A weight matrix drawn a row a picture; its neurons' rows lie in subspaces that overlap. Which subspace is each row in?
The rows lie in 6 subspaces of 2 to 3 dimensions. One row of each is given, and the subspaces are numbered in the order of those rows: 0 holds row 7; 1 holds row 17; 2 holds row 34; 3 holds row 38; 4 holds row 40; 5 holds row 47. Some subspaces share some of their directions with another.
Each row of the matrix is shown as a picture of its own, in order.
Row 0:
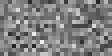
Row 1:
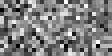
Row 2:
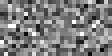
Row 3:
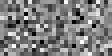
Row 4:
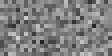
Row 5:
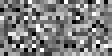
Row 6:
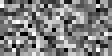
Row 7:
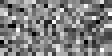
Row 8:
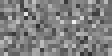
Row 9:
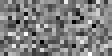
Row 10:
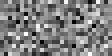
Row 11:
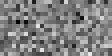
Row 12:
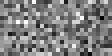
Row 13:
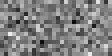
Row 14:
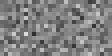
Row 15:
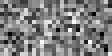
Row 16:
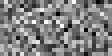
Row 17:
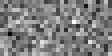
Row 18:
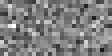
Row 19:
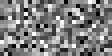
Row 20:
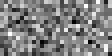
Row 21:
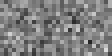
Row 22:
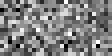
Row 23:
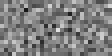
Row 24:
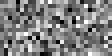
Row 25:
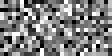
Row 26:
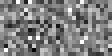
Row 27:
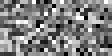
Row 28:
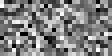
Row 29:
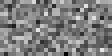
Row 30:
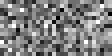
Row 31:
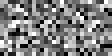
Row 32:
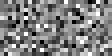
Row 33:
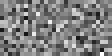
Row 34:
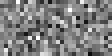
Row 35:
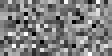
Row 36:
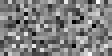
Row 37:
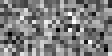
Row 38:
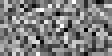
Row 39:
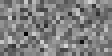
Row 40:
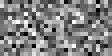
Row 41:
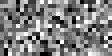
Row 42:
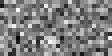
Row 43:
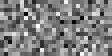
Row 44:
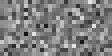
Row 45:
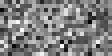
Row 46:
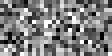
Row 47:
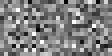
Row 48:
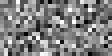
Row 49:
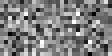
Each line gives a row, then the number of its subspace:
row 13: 1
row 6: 4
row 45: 5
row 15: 3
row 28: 4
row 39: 3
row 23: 3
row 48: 2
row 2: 0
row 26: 2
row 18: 0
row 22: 5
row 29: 0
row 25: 5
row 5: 5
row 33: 1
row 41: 2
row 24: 2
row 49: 3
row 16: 3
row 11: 0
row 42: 4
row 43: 5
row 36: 3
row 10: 2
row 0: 5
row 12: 0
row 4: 4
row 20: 1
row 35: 4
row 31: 0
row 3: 2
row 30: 0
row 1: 5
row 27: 0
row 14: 1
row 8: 5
